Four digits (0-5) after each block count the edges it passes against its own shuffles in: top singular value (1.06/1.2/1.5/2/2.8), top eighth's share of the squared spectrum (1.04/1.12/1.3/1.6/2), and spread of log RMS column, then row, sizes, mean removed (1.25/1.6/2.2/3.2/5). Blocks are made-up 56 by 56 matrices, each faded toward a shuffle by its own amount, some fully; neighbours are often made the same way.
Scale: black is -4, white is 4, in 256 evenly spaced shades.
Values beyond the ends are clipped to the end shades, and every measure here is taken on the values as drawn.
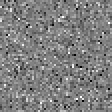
2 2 0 0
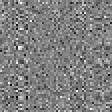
4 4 2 2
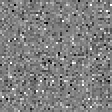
3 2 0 1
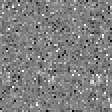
2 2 0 0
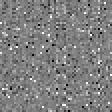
3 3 1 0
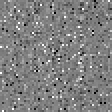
2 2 0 0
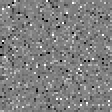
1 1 0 0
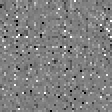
3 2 0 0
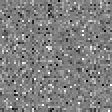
3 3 1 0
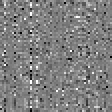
4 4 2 0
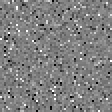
1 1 0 0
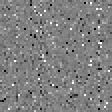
2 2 0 0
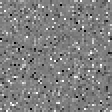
1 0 0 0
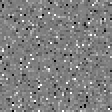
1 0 0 0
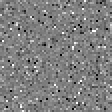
1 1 0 0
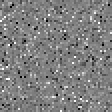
1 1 0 0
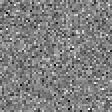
2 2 0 0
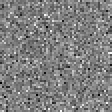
0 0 0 0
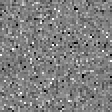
0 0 0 0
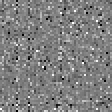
3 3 1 1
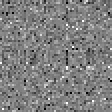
3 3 2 1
